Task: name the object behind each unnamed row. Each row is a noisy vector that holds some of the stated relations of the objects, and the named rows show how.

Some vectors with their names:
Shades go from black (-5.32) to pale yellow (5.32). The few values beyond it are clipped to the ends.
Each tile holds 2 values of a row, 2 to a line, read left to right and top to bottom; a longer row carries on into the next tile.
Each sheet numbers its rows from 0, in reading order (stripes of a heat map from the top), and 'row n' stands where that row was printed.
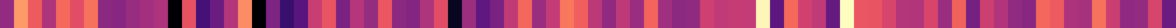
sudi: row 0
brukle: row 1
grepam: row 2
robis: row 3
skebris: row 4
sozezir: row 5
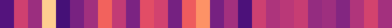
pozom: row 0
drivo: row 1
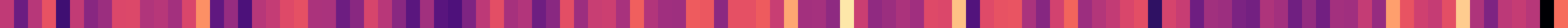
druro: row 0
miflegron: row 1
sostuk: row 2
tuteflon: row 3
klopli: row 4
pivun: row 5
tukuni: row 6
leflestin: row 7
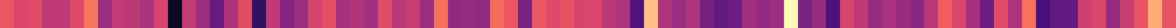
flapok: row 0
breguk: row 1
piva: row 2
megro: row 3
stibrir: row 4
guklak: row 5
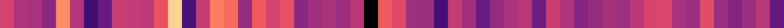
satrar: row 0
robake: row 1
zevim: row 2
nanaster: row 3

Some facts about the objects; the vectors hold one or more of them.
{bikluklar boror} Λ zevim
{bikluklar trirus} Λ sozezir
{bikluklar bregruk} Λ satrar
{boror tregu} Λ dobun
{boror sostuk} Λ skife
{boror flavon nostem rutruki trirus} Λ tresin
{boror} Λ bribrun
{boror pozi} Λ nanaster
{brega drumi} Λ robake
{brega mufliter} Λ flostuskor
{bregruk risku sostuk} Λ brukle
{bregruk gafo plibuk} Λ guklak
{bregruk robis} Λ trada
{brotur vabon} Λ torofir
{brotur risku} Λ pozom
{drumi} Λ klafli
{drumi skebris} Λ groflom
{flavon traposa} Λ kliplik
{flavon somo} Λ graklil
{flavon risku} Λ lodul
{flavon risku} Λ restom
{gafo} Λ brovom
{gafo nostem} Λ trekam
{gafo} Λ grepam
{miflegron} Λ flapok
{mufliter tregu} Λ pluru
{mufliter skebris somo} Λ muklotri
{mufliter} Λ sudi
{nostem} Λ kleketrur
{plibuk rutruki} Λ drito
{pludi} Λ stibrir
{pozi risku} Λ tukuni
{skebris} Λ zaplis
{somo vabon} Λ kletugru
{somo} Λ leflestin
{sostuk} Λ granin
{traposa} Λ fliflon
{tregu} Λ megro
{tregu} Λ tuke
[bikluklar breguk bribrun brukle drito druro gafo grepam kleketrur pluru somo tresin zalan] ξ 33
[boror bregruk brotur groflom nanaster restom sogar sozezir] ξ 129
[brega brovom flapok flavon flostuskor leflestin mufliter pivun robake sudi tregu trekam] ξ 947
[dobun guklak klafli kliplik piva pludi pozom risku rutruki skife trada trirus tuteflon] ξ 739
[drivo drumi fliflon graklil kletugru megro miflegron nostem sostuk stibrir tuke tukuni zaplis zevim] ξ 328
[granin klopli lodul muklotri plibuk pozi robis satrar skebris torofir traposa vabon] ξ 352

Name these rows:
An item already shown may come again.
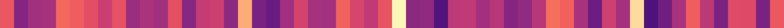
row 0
sogar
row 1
kliplik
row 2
stibrir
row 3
pozom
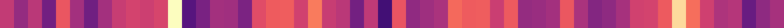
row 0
robis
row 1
boror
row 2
sogar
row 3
brotur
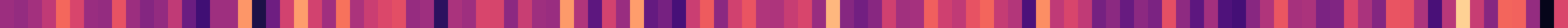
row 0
nanaster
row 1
risku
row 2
nostem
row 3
skife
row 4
kliplik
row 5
zaplis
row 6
sostuk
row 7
flavon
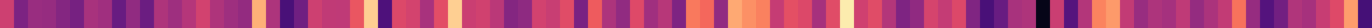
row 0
tukuni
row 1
satrar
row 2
torofir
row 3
pludi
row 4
torofir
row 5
bikluklar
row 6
granin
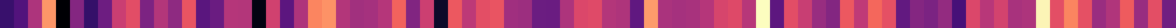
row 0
brukle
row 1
bikluklar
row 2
drumi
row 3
plibuk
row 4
kletugru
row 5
vabon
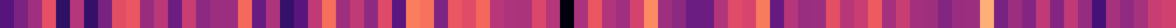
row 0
bribrun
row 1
tresin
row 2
tregu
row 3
lodul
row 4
restom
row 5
fliflon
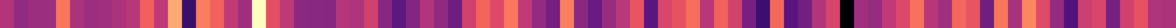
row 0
pozi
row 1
muklotri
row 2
bregruk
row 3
somo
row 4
gafo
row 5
dobun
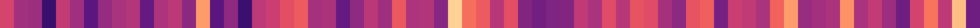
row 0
zevim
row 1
miflegron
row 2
groflom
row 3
klafli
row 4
traposa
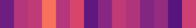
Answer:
pluru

